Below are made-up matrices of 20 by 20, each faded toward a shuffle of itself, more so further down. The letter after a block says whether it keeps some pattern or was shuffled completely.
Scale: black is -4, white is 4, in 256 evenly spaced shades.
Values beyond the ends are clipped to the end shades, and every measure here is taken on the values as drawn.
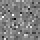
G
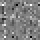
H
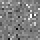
G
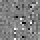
H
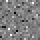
G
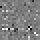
H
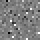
G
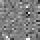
H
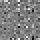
H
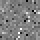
G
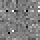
H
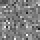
H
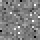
G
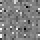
H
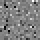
G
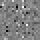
H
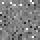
G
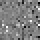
H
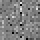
H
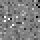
G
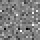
G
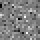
G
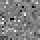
G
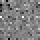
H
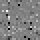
H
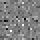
H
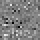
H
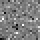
G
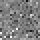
H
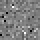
G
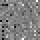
H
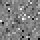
G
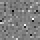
G
